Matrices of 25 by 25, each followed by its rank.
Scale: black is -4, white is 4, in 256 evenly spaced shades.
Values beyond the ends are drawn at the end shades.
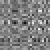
three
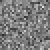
full rank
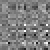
three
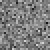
full rank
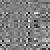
three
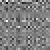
three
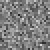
full rank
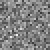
full rank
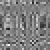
three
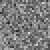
full rank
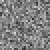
full rank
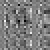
three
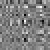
three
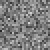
full rank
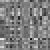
three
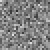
full rank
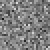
full rank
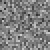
full rank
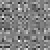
three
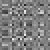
three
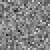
full rank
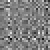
three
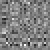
three
